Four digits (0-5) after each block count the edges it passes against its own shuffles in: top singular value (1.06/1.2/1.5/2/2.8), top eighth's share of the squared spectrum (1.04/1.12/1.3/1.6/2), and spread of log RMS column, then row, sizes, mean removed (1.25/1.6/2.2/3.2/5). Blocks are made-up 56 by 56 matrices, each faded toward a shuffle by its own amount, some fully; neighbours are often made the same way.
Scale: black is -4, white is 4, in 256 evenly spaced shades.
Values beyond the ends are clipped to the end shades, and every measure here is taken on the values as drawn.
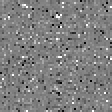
3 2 1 1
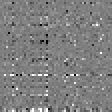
4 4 2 2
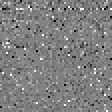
3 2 0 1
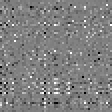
4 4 2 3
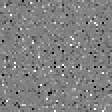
3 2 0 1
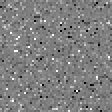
0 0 0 0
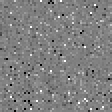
2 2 0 0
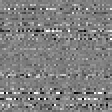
2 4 0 4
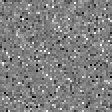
0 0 0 0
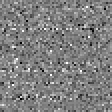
1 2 0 2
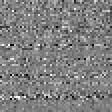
2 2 0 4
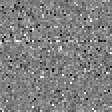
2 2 0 1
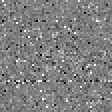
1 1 0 1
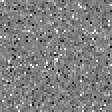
0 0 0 0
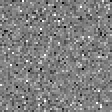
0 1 0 0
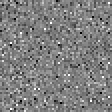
2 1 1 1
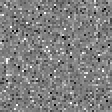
0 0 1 0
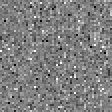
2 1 0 0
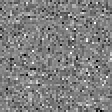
2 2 0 0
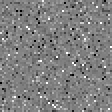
1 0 0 0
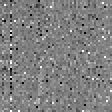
3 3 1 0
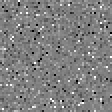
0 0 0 0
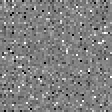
3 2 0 0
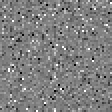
2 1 0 0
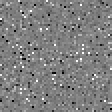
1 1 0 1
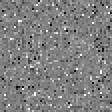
2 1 0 0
